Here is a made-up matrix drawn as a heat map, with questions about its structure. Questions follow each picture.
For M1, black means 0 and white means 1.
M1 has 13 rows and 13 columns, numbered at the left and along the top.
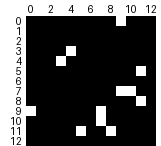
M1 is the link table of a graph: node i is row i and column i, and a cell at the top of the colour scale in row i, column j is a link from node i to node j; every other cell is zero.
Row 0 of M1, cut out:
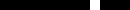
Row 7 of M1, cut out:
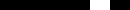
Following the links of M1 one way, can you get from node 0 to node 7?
yes
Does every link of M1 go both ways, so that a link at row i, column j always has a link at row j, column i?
yes
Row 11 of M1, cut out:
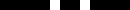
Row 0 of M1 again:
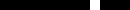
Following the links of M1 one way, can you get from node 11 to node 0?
no
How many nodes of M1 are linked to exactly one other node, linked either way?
6
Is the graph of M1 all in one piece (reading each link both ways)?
no
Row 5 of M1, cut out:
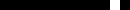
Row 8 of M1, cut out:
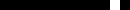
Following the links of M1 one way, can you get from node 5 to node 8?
yes
